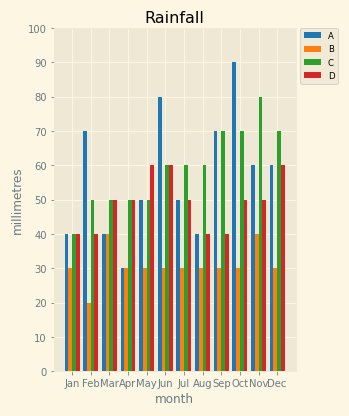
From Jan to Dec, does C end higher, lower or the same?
higher
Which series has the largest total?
C
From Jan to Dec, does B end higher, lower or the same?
the same
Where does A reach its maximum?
Oct
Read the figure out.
Title: Rainfall
x-axis: month, ticks Jan Feb Mar Apr May Jun Jul Aug Sep Oct Nov Dec
y-axis: millimetres, ticks 0 10 20 30 40 50 60 70 80 90 100
Legend: A, B, C, D
Values:
A: 40 70 40 30 50 80 50 40 70 90 60 60
B: 30 20 40 30 30 30 30 30 30 30 40 30
C: 40 50 50 50 50 60 60 60 70 70 80 70
D: 40 40 50 50 60 60 50 40 40 50 50 60
